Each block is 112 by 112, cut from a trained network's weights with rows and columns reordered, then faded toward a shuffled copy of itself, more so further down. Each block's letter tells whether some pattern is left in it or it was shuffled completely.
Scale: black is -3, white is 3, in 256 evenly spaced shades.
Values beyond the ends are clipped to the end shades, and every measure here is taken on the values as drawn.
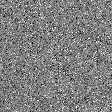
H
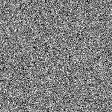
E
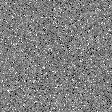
H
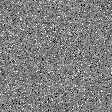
H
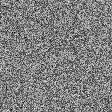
H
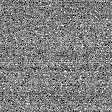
E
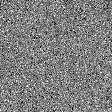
H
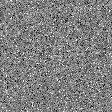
E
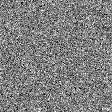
E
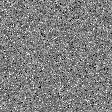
H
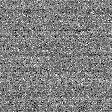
E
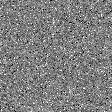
H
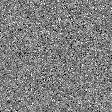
H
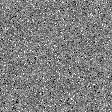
H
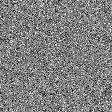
E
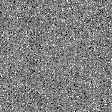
E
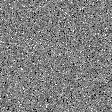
H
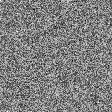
E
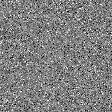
E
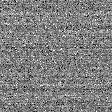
E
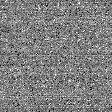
E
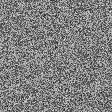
H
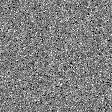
H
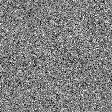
E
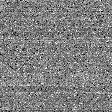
E
